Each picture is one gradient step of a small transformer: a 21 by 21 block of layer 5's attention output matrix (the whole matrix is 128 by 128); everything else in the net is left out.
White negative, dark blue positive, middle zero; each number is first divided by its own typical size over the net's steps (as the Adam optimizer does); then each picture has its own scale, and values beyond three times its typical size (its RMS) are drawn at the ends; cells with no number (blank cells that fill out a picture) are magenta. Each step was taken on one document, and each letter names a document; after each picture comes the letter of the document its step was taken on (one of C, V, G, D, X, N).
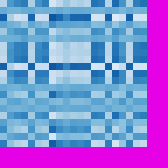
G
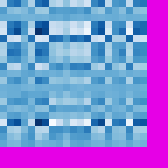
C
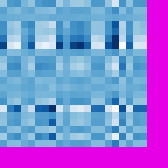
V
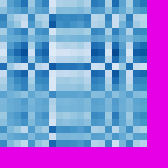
G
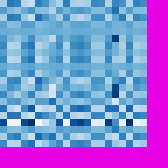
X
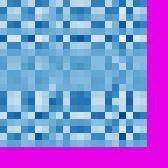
X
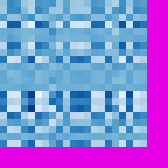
X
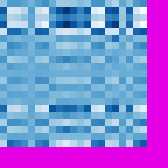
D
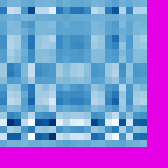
V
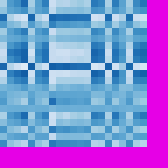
G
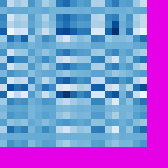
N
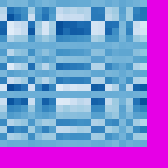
N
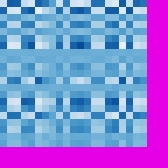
X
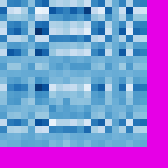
C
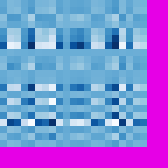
V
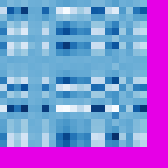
N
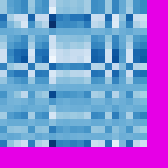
G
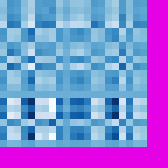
V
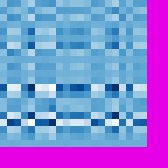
V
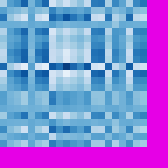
G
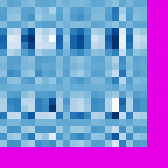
V
